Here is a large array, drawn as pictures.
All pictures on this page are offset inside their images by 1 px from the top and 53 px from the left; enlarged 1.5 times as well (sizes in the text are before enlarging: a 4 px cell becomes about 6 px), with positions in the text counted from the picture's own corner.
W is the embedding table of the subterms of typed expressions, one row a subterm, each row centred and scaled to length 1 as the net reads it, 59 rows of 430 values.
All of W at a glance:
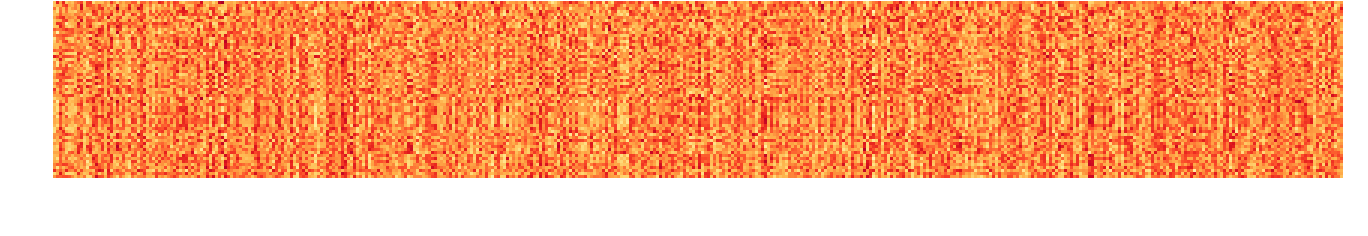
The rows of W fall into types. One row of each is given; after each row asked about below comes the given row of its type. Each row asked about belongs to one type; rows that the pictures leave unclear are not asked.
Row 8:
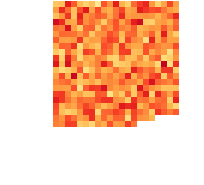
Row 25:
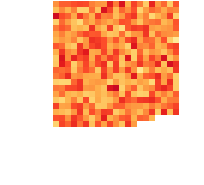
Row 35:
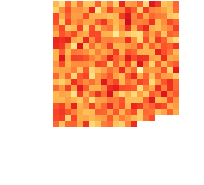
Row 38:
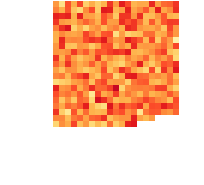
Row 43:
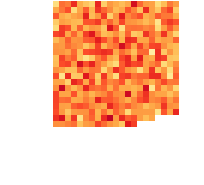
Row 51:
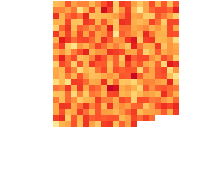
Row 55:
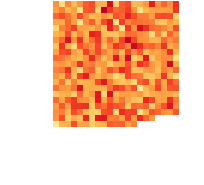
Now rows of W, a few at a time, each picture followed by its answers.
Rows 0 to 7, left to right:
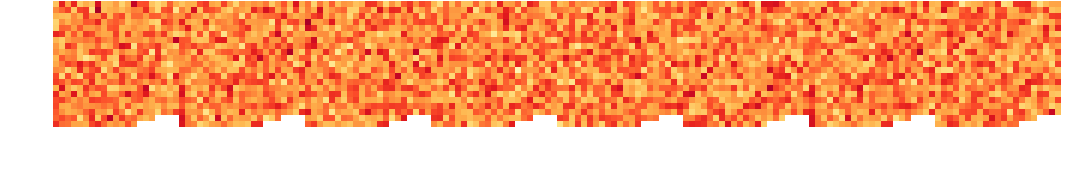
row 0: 43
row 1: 43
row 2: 38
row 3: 35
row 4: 51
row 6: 43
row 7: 8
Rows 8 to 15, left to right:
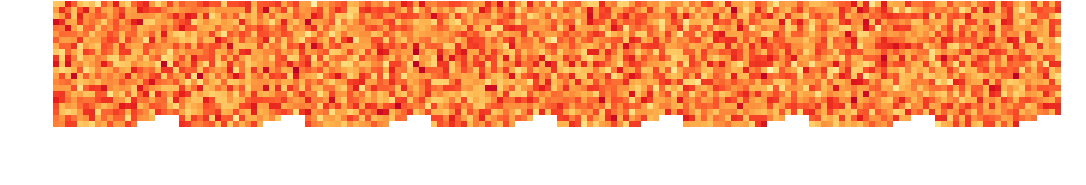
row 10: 55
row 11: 25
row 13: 43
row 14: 55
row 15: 51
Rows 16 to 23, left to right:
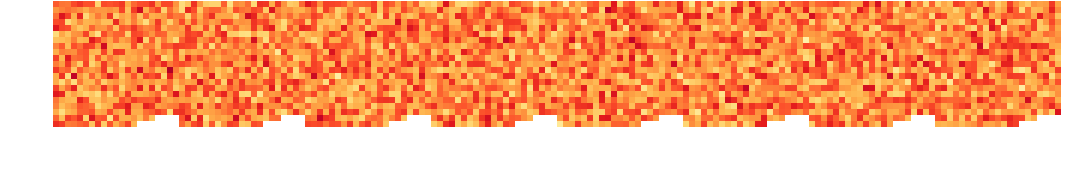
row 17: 35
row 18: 25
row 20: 55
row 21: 38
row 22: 25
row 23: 43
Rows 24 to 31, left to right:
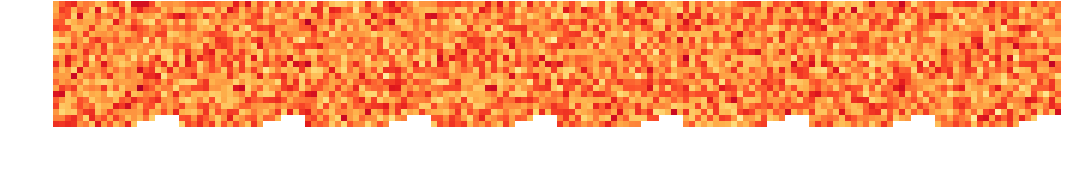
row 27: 25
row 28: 35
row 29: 38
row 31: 25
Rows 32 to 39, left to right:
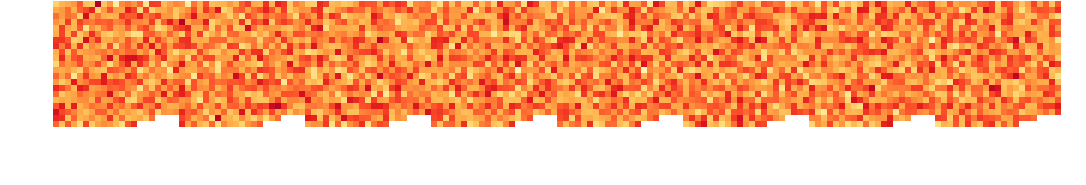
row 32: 35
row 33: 35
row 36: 35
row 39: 51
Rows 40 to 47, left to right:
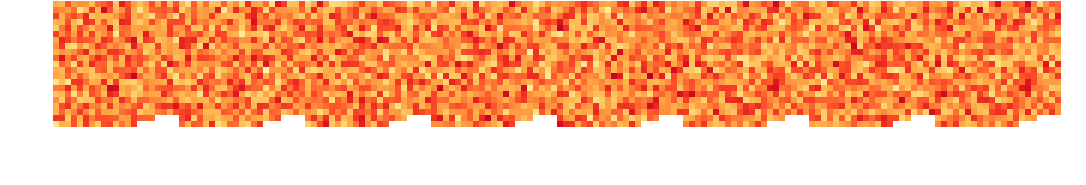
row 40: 51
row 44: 25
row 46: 43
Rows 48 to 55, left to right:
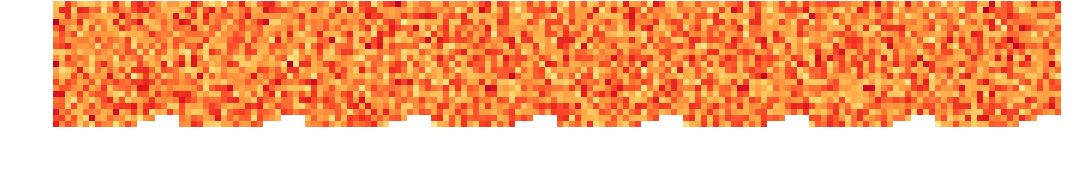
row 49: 8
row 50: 55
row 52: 35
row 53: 51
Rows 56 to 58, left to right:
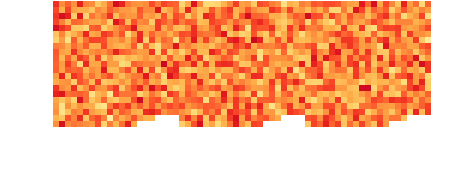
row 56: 38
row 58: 25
